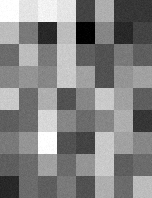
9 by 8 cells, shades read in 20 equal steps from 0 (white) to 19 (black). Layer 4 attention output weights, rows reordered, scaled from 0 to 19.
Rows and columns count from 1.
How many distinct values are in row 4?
5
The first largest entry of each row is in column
7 5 6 6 4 8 5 1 1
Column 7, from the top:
15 16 10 8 7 6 7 12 11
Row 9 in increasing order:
5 6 10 11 11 12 13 16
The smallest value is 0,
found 2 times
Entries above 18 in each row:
0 1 0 0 0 0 0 0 0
